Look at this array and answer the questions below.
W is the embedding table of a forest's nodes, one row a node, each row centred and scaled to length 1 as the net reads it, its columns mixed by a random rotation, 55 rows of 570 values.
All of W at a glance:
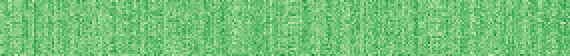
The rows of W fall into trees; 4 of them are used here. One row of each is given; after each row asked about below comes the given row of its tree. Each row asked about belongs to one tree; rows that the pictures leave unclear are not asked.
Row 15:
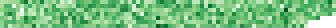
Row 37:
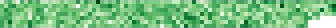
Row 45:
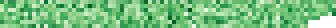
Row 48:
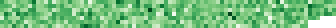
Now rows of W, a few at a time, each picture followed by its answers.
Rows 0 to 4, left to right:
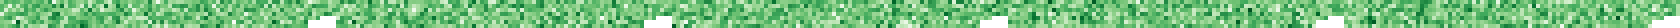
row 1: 48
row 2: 48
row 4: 15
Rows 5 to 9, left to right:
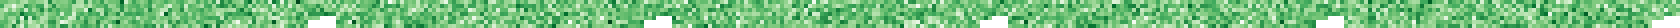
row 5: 48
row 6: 48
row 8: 48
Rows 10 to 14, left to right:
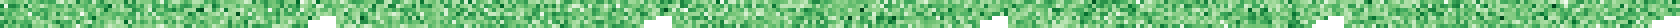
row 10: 37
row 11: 15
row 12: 45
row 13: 15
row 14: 15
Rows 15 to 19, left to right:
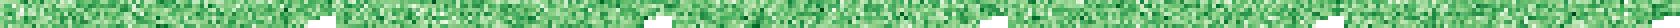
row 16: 37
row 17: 48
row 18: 15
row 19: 48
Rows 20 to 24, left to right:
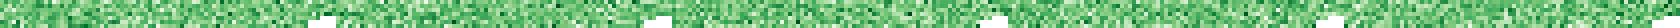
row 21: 48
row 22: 37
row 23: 37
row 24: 48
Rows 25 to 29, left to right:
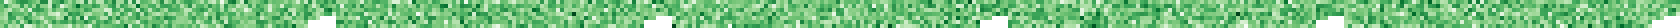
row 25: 15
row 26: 37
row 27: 48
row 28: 48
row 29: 15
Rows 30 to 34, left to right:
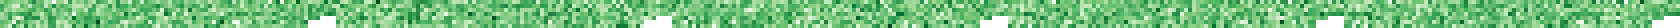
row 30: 48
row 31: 15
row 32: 48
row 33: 48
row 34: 48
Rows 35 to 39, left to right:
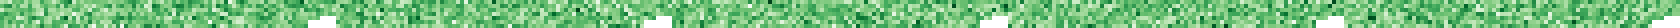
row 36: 15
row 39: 15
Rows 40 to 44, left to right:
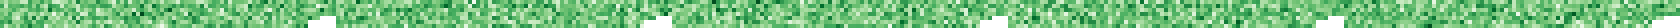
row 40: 37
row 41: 15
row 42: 15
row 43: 15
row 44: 48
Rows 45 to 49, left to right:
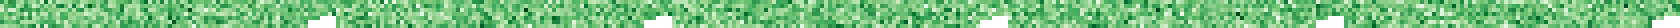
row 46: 45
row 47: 15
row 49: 37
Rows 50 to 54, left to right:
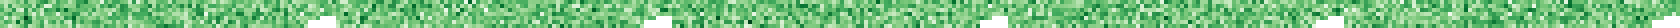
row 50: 15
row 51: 15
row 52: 37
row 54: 45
